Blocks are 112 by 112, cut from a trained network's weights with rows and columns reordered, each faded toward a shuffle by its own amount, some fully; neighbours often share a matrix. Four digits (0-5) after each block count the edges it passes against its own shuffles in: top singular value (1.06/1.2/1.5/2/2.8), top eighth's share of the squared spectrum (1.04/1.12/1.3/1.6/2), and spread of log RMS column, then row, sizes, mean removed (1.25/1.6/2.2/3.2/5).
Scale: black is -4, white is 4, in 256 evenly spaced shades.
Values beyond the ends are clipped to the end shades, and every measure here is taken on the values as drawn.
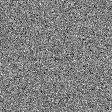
0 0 0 0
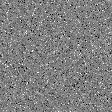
1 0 0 0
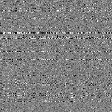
5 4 1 4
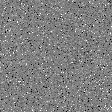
0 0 0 0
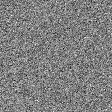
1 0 0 0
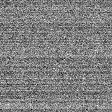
4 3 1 1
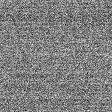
2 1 0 0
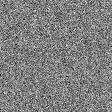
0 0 0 0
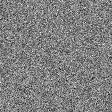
0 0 0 0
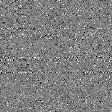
4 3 0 2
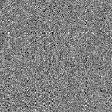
4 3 2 2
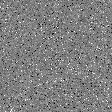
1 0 0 0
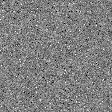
2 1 0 0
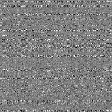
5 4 1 4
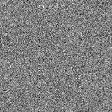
3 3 1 1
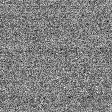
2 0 0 0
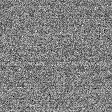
2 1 0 0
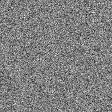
2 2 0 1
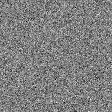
1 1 0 0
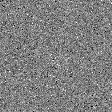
1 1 0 0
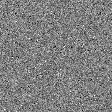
2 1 0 0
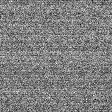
3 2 0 0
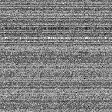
5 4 2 3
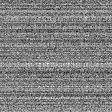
5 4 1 3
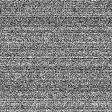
4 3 1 2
